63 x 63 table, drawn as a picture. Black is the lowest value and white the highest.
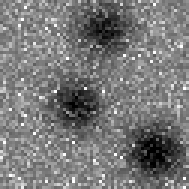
The ninth with the lowest average is the bottom right. No row or column stands out. No regular stripes run through it. There are three dips. The halves do not mirror each other. Overall the values sit about 50% of the way up the scale.
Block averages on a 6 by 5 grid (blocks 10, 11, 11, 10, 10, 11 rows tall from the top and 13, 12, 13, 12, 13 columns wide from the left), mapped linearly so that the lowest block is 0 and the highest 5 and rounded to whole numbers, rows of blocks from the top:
5 5 1 3 5
5 5 1 3 5
5 3 3 4 5
5 1 1 4 4
5 4 4 1 0
5 5 5 2 1
